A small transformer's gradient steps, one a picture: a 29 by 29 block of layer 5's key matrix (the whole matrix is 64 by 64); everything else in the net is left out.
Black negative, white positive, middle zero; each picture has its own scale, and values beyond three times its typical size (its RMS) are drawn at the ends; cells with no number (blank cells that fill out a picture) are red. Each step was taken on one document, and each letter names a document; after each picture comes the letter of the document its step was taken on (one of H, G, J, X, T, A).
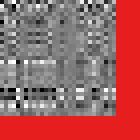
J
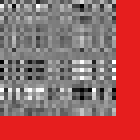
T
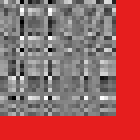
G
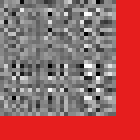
G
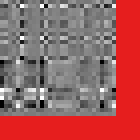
J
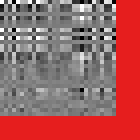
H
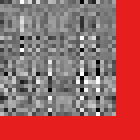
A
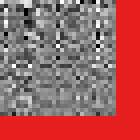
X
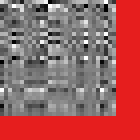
J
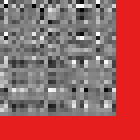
J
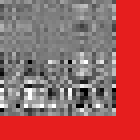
T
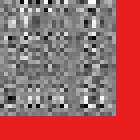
G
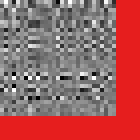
X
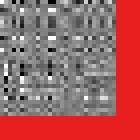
G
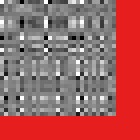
A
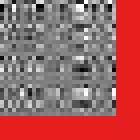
H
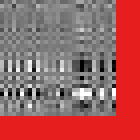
H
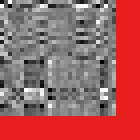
J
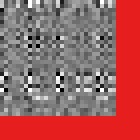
X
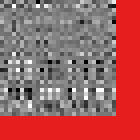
T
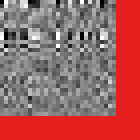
X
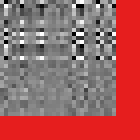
J
